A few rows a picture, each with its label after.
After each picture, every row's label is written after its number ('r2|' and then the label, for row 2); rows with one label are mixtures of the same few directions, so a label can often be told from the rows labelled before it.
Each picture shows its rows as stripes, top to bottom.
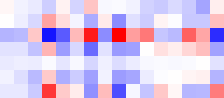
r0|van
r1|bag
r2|bag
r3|van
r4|van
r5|van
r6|bag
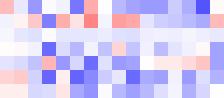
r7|van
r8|van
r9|van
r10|bag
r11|van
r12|bag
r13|bag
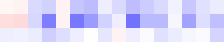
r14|bag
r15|bag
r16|bag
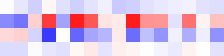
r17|van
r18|bag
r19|bag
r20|bag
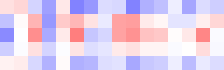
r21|bag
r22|van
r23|van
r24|van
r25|bag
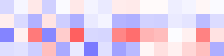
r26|van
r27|van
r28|van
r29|van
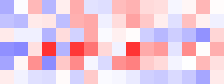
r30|van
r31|bag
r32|van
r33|bag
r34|van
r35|van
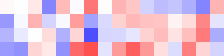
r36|van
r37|van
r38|van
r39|bag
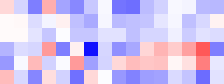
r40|van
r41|bag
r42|bag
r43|van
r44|van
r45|van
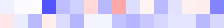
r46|bag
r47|van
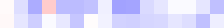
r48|van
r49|van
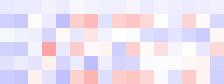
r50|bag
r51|bag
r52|van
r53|bag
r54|van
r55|bag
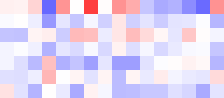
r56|van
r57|bag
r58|bag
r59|bag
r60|van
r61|bag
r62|van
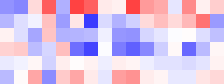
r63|bag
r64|van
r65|van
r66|bag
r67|van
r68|van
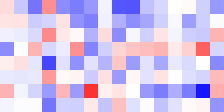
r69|van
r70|bag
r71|bag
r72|van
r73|bag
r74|bag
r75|van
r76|bag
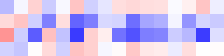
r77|van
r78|bag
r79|van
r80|bag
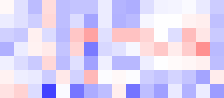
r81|van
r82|van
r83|bag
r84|van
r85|van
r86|van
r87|bag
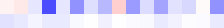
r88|bag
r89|bag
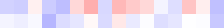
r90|bag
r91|bag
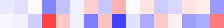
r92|bag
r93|bag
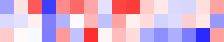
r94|van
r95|bag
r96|van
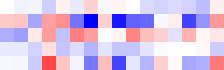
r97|van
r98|bag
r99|bag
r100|van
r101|bag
